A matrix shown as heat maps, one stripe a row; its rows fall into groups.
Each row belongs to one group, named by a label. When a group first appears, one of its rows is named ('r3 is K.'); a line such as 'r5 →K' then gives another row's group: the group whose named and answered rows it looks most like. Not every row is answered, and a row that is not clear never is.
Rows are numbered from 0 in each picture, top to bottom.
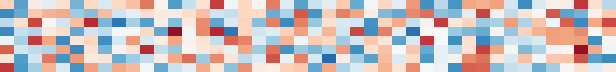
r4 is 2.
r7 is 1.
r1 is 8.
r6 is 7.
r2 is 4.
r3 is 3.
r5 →1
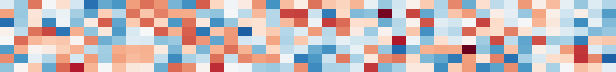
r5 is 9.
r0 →8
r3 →7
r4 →4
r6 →1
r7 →9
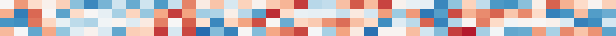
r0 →3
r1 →7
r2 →8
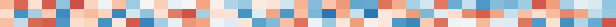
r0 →4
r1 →7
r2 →2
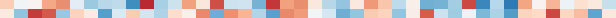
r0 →3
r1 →2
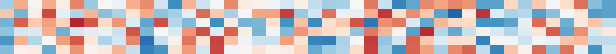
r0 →9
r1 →1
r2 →4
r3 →2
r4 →9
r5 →9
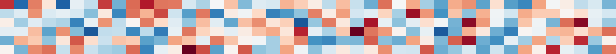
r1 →8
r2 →1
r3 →3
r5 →2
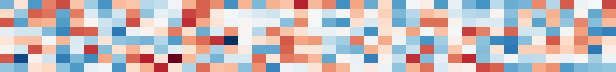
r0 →3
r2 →2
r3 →7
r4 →3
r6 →7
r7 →8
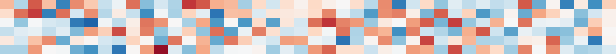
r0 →2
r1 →4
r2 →8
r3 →1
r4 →2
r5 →8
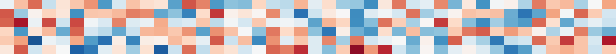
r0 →4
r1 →1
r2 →4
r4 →3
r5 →3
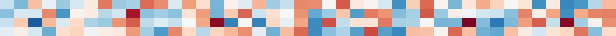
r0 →8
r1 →2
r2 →3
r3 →9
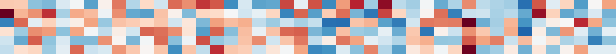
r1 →4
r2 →9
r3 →7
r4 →8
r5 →9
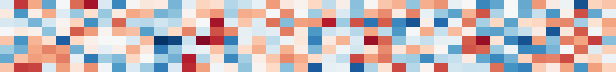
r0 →4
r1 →1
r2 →3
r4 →1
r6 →3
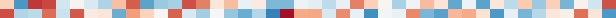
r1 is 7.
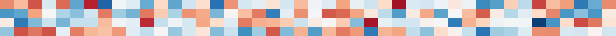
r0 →4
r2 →1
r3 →4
